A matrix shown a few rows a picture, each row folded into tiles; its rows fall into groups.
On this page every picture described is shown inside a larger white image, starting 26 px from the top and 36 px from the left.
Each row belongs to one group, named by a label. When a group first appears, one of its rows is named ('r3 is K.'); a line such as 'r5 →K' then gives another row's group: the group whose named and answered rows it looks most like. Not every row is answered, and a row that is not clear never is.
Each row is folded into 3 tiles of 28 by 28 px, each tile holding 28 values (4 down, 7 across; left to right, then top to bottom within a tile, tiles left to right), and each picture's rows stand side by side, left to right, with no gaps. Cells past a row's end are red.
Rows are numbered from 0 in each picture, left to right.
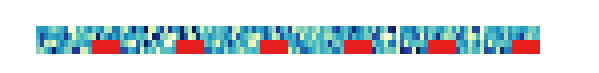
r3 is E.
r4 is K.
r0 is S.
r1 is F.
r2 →F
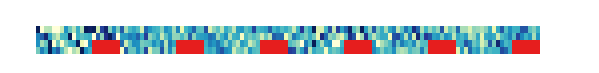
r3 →F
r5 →E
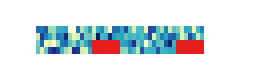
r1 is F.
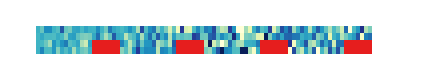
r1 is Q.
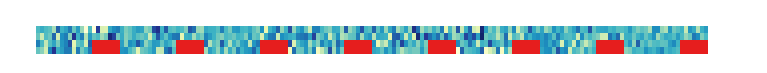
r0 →Q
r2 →K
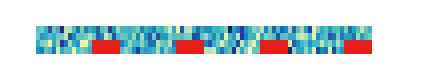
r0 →F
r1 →Q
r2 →Q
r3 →K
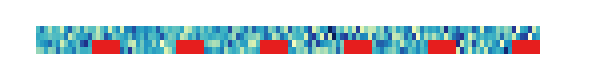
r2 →F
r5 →K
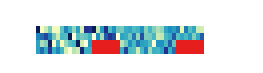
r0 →E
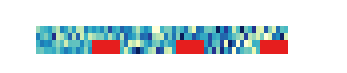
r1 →S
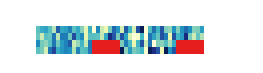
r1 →K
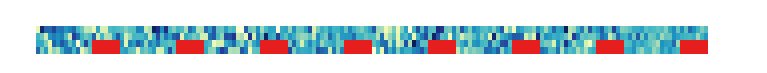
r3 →K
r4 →E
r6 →F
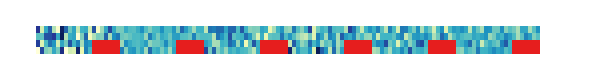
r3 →K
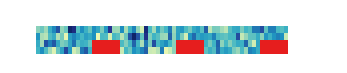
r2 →E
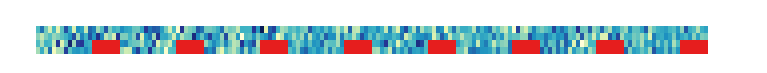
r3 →Q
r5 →Q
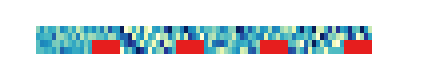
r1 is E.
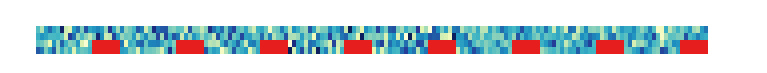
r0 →F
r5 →E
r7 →S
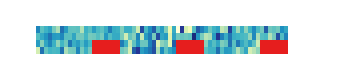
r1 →Q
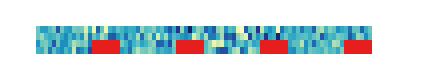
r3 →F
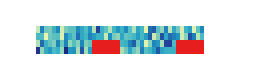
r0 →K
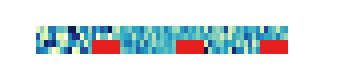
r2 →K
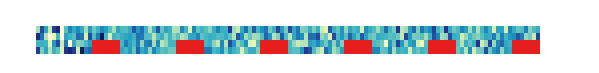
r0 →K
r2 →F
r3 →S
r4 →F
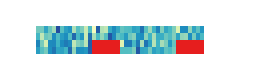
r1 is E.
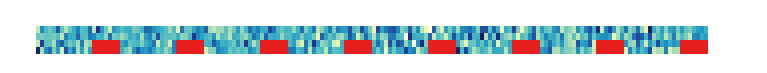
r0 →K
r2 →E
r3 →F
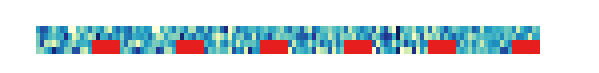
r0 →S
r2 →K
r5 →K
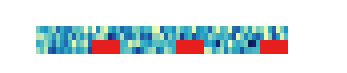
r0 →Q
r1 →S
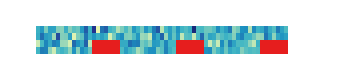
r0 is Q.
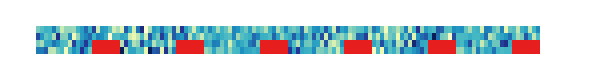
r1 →K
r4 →E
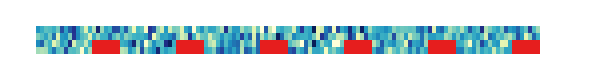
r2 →Q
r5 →F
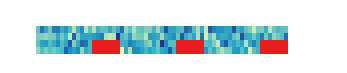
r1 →E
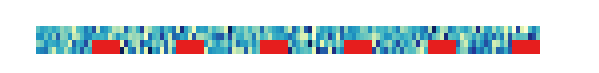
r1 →K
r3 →K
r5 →Q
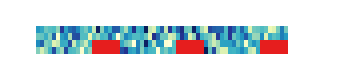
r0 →Q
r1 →F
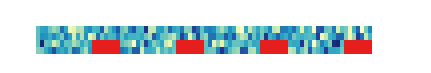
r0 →S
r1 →F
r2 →S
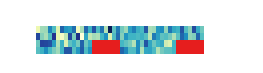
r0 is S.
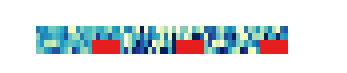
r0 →S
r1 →Q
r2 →S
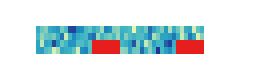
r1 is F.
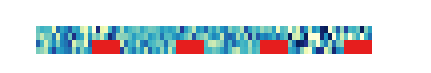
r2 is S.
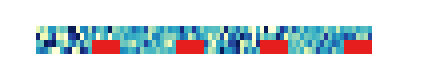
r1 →F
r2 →Q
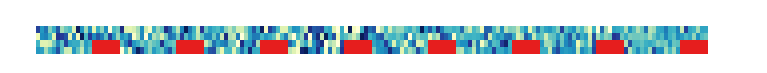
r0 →S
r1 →E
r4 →E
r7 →K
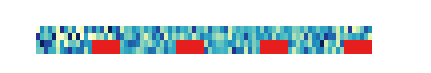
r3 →Q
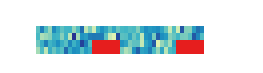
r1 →Q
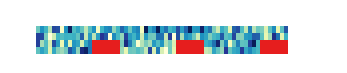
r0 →K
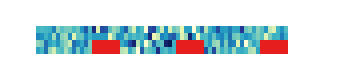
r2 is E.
